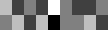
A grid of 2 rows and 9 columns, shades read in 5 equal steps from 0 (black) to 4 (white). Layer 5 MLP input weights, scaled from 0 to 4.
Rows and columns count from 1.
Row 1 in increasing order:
1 1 1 1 2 2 2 3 4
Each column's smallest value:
2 1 1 1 0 2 1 1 1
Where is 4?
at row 1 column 5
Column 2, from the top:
1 3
